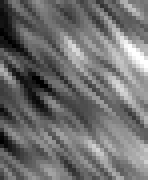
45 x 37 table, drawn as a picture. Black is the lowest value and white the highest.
Grain: diagonal, down to the right. Slope: up to the right. Lone odd cells: none.
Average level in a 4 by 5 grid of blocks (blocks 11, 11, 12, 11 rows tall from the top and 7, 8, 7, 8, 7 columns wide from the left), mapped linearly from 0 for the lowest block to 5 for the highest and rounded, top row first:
0 2 2 2 3 / 1 1 3 3 5 / 1 1 1 2 3 / 1 2 2 3 3
